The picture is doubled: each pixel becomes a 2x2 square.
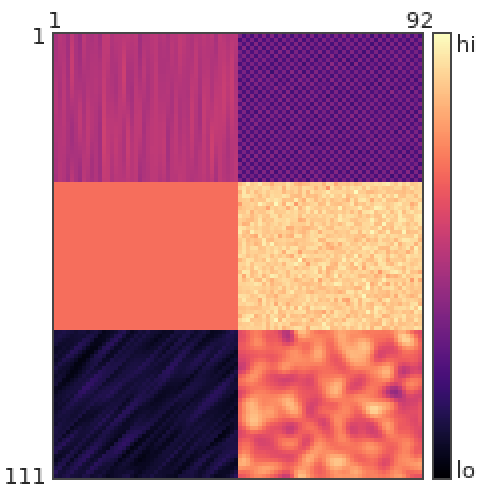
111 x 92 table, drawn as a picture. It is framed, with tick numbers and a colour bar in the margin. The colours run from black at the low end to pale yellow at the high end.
The table splits into 3 rows of 2 panels. Panel 1,1: middling, streaked downward, faint in contrast. Panel 1,2: low, checkered. Panel 2,1: high, flat. Panel 2,2: very high, fine-grained, faint in contrast. Panel 3,1: very low, slanting up to the right, faint in contrast. Panel 3,2: high, blotchy.
